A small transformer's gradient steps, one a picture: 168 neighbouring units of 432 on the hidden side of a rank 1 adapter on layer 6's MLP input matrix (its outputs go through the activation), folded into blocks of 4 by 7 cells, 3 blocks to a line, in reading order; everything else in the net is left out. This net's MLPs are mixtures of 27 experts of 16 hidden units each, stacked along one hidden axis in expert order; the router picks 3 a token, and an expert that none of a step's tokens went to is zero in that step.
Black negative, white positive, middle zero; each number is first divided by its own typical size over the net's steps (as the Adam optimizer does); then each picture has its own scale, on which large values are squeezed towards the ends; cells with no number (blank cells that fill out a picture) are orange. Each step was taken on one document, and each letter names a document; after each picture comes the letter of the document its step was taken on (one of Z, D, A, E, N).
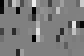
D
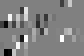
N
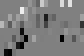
N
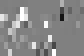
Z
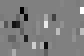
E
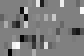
E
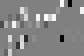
N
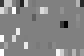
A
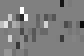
N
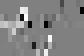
Z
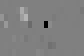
Z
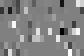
D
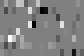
A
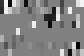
A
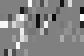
N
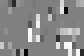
D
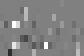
E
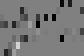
N
